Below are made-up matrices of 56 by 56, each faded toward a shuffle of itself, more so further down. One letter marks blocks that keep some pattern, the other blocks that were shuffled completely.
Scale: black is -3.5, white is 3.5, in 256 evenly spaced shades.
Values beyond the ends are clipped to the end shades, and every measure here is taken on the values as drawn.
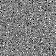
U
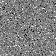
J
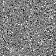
U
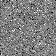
J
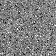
J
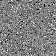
J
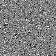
U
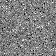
J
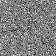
U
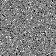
J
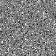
U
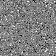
J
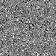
U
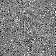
U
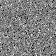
J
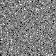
U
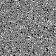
U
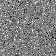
J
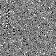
U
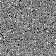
J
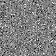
U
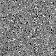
U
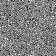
J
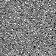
J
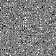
U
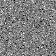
U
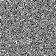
J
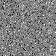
J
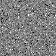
U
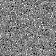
U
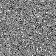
J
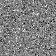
U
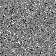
J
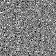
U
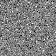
U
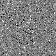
J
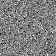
J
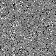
U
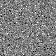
J
